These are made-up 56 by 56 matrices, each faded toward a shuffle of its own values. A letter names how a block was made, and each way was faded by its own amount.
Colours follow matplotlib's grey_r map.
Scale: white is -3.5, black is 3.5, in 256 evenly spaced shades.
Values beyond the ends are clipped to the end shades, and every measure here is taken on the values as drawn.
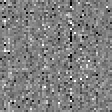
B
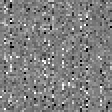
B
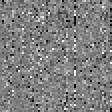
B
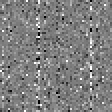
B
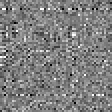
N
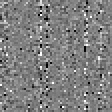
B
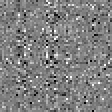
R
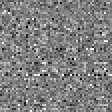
N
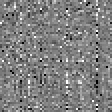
R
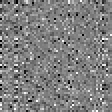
R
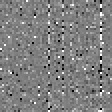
R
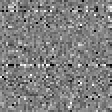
N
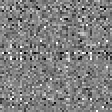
N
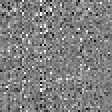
R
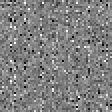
B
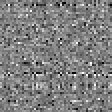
N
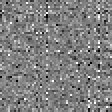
R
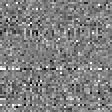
N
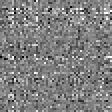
N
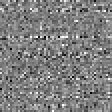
N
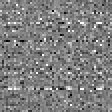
N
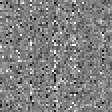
B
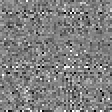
N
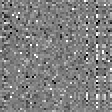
R
